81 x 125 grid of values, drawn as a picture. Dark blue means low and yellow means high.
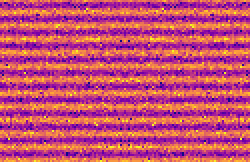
No seam splits the table. The left and right halves mirror each other. No overall slope runs across the table. Overall the values sit about 50% of the way up the scale. Horizontal stripes repeat 12 times down the table.
